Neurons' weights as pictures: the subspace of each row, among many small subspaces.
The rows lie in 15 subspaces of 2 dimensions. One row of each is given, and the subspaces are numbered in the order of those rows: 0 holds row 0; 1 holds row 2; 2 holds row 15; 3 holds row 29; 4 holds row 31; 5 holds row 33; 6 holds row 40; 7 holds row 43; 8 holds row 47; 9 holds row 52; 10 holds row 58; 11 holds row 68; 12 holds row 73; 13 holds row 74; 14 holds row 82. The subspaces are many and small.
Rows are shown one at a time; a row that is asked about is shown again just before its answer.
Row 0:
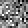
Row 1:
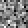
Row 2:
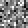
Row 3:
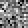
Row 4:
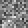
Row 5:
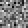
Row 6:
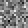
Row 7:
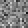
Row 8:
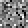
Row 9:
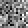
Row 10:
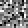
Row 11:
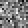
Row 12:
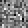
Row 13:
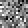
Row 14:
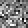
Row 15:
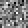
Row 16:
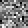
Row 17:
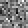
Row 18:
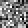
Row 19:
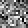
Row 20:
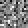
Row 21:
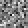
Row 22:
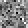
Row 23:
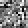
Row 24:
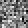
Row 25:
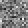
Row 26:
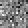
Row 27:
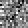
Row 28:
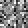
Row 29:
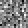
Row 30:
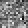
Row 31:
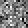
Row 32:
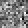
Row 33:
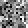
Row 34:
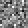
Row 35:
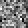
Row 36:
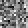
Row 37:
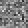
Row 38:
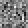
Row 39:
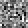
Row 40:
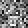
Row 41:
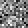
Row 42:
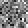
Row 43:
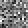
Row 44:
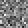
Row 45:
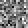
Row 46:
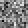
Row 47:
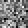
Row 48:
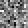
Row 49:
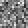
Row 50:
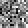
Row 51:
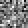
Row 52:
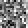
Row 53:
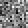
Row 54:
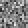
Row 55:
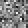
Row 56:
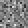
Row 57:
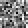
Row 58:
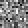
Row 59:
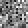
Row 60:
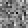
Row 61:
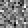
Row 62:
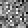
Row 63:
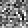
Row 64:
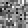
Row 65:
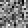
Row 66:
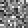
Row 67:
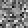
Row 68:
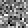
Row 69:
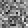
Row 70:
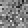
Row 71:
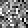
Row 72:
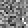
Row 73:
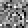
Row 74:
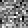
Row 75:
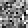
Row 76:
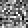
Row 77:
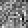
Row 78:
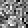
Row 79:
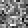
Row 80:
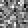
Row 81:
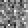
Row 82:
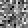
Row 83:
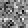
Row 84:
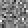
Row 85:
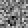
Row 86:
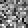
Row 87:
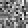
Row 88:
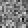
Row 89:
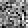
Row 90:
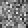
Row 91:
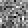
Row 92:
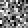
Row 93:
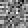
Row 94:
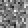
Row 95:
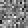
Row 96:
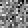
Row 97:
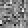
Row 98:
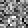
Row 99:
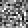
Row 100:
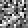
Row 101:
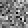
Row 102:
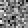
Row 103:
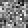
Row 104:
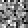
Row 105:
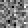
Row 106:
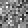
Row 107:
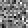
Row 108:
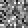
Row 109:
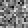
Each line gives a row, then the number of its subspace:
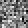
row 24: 14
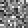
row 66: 4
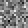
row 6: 1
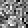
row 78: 4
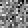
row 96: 0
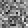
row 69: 6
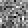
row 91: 13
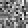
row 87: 2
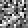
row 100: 3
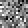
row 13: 6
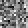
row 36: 1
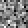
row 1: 8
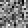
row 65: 2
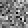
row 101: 6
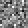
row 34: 3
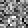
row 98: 4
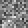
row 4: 3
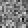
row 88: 9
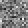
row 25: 13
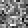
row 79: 6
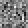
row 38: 12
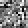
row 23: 13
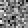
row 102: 4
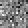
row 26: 0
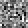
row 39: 12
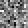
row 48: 8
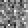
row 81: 8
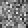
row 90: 5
